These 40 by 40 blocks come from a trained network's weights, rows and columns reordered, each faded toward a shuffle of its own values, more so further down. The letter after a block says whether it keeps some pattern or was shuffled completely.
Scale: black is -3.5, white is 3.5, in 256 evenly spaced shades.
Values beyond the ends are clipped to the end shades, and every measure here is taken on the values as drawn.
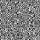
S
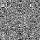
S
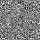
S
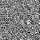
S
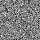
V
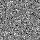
V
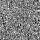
V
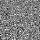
S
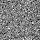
V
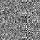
S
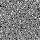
V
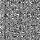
S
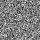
V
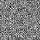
S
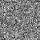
S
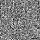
S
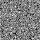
V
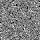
V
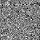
S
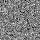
V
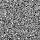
V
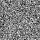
V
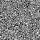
V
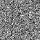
S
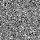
V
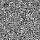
S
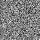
V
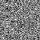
S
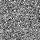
V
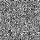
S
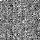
S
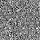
S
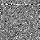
S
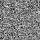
S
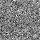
V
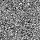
V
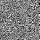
S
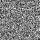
V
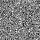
V
